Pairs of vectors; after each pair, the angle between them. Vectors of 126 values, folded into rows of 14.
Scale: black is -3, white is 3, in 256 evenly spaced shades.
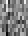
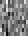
nearly parallel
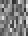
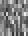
orthogonal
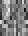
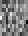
partly opposed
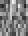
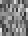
partly aligned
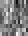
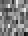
partly opposed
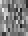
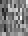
nearly opposite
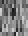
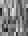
nearly opposite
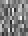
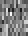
partly opposed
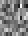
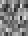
nearly parallel
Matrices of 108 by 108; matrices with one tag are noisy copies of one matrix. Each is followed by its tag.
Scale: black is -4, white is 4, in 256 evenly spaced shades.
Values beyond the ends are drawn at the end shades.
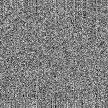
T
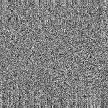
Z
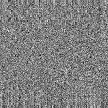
Z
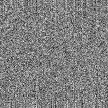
T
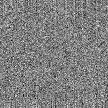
T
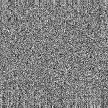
Z
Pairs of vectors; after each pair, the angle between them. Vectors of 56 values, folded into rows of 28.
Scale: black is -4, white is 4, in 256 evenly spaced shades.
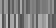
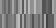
orthogonal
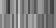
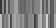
orthogonal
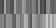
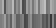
nearly opposite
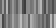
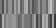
partly opposed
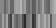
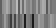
partly aligned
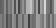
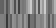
nearly parallel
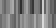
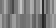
nearly opposite
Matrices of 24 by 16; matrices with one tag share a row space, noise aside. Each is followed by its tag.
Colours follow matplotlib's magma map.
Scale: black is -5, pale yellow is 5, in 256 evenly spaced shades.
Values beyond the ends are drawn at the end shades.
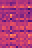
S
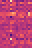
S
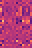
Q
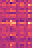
S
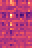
S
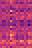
S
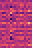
S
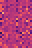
Q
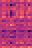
S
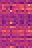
S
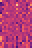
Q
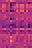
S
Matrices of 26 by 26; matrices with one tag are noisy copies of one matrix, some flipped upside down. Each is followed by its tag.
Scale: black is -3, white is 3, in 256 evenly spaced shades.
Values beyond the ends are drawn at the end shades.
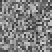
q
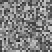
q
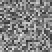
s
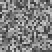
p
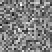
s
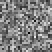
p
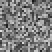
p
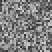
q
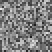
q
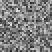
s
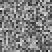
q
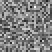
s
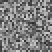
q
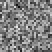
p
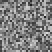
q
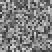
p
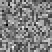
p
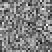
q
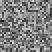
s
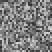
q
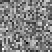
q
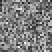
q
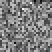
p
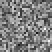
p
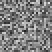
s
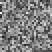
p
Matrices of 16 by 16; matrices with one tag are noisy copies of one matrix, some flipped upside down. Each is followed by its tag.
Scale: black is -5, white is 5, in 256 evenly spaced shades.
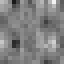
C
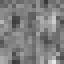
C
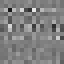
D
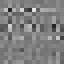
D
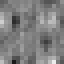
C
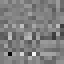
D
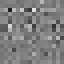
D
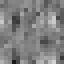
C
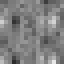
C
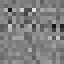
D
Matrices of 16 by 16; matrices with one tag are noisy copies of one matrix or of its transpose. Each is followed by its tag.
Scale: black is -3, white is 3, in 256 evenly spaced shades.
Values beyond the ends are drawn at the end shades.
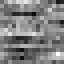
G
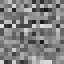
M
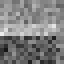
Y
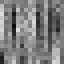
G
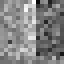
Y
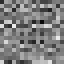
M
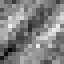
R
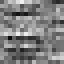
G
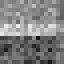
Y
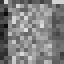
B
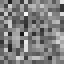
M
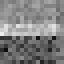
Y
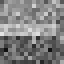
Y
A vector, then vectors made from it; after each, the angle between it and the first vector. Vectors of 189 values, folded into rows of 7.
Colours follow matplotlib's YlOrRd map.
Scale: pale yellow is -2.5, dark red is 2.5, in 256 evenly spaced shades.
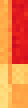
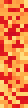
orthogonal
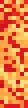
orthogonal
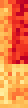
nearly parallel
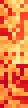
partly opposed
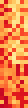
partly opposed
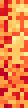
partly opposed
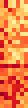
partly opposed
